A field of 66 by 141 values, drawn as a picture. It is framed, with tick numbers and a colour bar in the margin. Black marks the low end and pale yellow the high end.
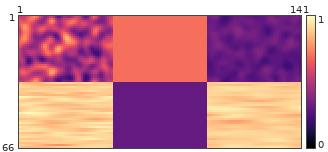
It is made of 2 by 3 panels. Panel 1,1: middling, blotchy, strong in contrast. Panel 1,2: high, flat. Panel 1,3: low, blotchy, faint in contrast. Panel 2,1: very high, streaked across, faint in contrast. Panel 2,2: low, flat. Panel 2,3: very high, streaked across, faint in contrast.
